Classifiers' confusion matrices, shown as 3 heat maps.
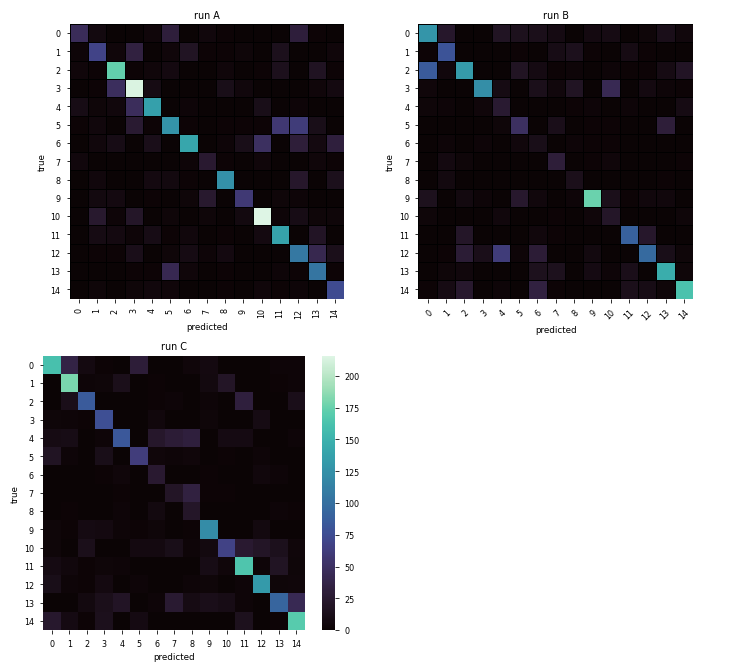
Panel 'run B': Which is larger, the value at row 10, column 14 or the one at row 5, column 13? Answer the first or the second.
the second
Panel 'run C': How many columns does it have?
15
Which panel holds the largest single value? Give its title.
run A
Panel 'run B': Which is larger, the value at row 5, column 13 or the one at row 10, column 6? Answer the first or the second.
the first
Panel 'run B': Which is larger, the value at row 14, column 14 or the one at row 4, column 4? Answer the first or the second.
the first
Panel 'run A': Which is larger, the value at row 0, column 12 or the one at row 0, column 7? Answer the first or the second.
the first
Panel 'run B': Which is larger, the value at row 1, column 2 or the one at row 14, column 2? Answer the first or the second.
the second
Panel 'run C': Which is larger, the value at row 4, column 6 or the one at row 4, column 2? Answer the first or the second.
the first
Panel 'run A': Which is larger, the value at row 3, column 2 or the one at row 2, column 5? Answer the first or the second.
the first
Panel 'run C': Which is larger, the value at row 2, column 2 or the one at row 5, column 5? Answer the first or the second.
the first
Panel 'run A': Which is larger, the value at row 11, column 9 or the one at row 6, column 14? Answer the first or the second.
the second
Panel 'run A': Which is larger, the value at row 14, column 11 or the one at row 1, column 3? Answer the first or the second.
the second
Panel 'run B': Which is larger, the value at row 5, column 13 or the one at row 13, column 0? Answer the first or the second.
the first
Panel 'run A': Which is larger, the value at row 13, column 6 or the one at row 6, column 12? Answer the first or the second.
the second
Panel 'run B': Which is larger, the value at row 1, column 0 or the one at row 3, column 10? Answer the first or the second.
the second
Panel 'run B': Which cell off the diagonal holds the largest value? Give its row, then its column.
2, 0
